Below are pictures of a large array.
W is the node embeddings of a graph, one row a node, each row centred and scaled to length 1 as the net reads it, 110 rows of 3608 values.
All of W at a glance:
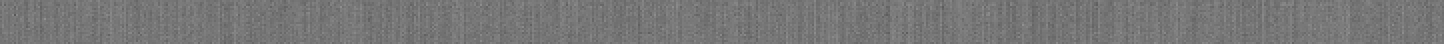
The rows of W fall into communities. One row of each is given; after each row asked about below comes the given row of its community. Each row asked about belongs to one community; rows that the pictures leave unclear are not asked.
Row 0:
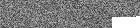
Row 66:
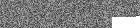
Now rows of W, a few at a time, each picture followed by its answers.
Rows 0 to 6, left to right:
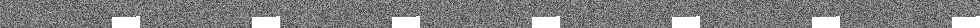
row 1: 0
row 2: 66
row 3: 66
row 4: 66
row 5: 0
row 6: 0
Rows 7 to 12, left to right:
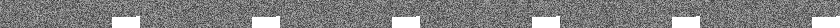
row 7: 0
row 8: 66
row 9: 0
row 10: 0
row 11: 0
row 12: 0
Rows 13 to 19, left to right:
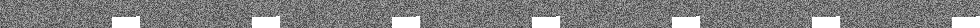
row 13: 0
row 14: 0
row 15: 66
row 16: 66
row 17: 66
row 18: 66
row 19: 66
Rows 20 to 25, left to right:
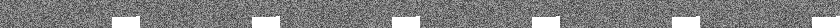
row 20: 66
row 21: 0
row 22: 66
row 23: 66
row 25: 0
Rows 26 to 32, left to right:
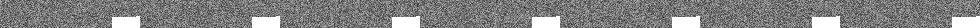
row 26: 0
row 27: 66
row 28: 66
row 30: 66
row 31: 0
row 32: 0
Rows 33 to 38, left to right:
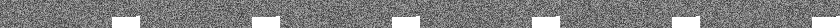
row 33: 66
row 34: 66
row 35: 66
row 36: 66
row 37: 66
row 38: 66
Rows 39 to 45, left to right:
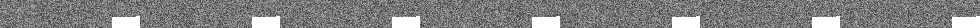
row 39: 66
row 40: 0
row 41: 0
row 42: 66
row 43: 0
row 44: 0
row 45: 0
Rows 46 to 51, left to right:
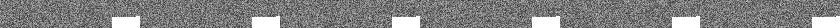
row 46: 66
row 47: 66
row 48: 0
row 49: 0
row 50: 0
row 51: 0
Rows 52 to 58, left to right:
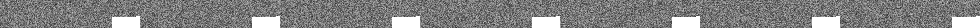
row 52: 0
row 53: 66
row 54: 66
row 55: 66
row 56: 66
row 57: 0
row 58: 0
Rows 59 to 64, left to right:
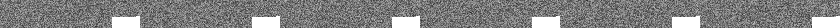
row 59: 66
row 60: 0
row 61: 66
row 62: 66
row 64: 66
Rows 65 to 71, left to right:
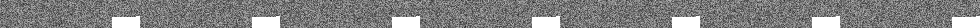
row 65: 66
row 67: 0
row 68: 0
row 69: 66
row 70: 66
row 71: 66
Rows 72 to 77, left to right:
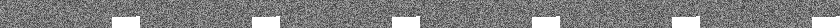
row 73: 0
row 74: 0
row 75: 0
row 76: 0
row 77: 66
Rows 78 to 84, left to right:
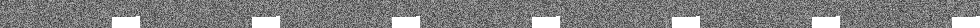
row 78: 66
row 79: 0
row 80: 66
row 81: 66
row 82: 66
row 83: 66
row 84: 66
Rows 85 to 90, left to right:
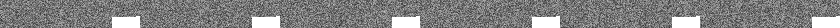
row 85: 0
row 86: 0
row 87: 66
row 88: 66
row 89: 0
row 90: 66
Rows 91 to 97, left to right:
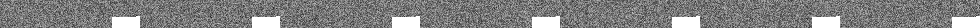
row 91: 66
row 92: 0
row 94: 66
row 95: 0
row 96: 0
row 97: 66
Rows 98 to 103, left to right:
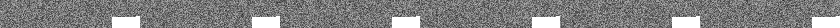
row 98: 66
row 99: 66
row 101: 66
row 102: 0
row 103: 66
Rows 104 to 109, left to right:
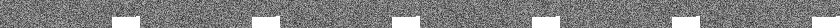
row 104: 0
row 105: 66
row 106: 0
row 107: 66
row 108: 66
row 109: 0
